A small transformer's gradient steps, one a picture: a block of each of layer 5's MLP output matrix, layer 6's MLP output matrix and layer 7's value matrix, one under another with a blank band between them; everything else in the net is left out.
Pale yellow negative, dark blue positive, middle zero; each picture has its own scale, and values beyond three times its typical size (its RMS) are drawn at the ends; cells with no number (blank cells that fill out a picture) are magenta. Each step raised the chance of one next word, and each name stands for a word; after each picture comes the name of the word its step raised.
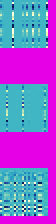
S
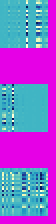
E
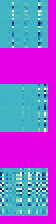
E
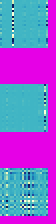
S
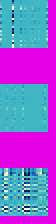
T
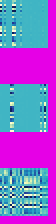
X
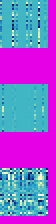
S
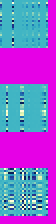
S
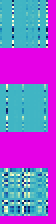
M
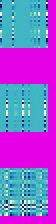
S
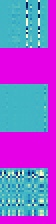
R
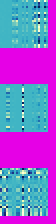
R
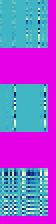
T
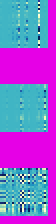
M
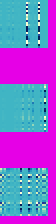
M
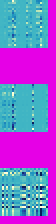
E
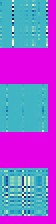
X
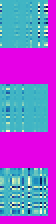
X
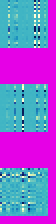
M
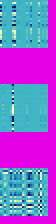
S
